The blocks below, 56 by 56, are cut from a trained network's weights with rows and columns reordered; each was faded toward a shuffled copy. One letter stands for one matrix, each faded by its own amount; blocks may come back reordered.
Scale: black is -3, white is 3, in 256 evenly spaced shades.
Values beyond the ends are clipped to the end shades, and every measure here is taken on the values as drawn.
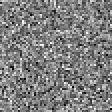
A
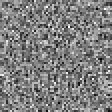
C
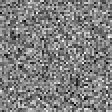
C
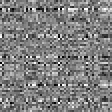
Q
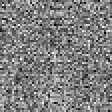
C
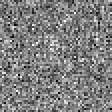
A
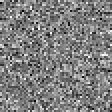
A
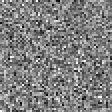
C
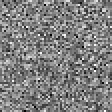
C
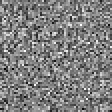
C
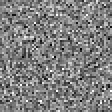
A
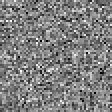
A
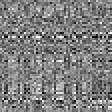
Q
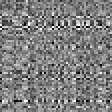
Q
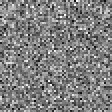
C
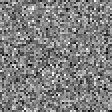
A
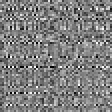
Q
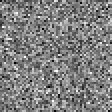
A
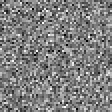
C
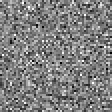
A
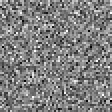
A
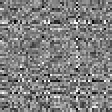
Q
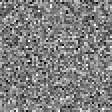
A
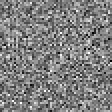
C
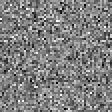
A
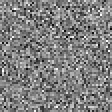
C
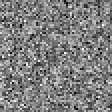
A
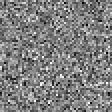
A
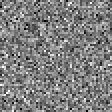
A
